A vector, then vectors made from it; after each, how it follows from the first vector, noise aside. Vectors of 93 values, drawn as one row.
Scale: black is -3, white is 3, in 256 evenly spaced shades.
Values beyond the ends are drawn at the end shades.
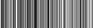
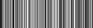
wrapped around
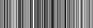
wrapped around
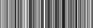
wrapped around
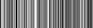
negated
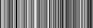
negated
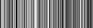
negated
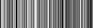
negated
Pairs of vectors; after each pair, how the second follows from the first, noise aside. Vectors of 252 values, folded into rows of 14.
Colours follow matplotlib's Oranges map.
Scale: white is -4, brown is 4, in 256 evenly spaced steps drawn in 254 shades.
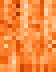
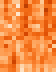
negated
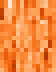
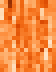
negated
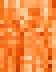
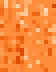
partly zeroed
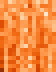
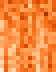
negated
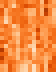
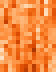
negated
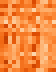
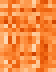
negated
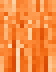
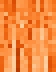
negated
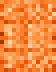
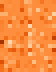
partly zeroed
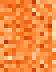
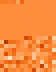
partly zeroed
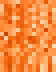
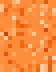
partly zeroed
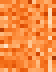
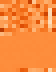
partly zeroed
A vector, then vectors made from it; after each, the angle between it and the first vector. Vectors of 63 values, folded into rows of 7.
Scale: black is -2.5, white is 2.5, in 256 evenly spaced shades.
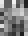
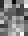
nearly opposite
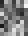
nearly opposite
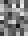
partly aligned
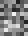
orthogonal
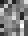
partly opposed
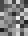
orthogonal
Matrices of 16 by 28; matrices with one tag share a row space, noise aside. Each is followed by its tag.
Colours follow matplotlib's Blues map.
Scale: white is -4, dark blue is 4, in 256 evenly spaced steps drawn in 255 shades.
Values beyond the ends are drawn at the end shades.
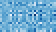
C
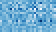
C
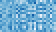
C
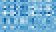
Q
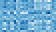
Q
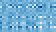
C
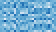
Q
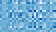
C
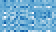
Q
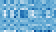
Q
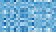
Q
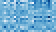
Q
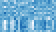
Q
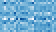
Q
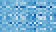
C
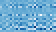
C
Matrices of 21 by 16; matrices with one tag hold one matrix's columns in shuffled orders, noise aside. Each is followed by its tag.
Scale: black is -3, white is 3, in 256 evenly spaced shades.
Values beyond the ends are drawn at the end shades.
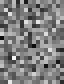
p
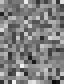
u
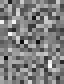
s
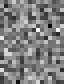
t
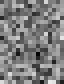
u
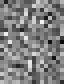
s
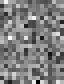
u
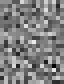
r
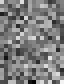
u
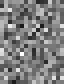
t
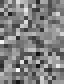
r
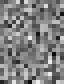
u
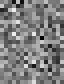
p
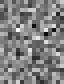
t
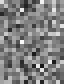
r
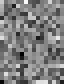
u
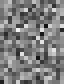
t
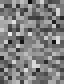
s
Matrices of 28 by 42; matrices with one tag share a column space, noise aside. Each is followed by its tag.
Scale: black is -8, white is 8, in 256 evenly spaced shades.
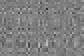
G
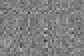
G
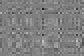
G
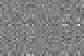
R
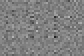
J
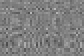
G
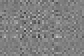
J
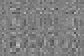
G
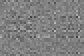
J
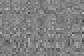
G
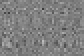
G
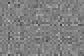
R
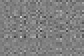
J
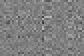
J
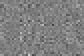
R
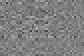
J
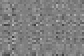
R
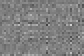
R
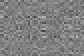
J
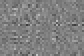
R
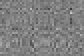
G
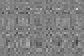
G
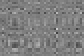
G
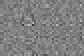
R
